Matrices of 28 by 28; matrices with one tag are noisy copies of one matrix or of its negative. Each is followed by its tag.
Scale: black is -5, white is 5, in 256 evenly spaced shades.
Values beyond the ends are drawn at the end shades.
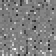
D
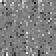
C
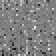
D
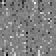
C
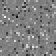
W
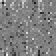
C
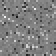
W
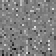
D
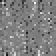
C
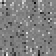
C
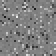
W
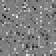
W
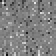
C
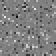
W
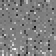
D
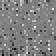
D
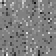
C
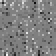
C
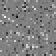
W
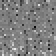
D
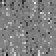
C
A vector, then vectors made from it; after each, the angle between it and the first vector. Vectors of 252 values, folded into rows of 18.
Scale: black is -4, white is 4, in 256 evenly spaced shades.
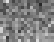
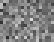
partly aligned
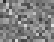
orthogonal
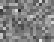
orthogonal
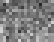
nearly parallel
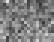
nearly parallel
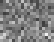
partly aligned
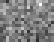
nearly opposite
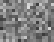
partly opposed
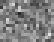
orthogonal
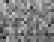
nearly opposite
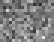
partly aligned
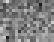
nearly parallel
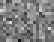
partly opposed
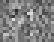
orthogonal
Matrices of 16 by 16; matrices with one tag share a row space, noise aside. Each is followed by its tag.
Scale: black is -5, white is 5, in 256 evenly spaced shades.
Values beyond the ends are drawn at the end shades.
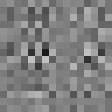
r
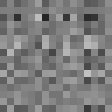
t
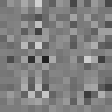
r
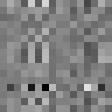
r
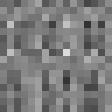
t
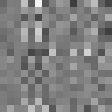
r
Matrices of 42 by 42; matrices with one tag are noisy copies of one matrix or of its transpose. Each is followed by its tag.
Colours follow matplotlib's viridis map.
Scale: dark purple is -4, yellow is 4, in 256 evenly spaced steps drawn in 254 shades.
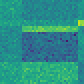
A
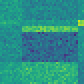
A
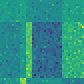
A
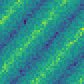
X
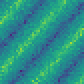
X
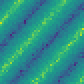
X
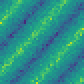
X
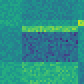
A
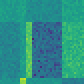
A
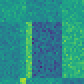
A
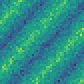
X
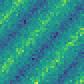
X
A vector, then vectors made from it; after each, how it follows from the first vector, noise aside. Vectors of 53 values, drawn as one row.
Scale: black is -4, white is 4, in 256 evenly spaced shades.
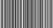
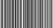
copied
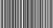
copied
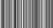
sign-scrambled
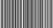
copied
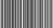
copied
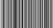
sign-scrambled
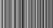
sign-scrambled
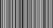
sign-scrambled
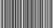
copied
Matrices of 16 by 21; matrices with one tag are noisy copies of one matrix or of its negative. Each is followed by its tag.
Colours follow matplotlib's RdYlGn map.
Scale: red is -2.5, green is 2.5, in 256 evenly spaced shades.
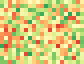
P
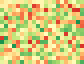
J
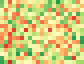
P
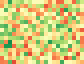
P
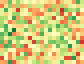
P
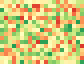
J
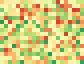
J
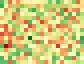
P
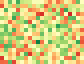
P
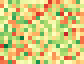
P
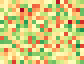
J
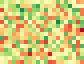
J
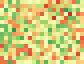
P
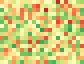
J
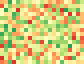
P
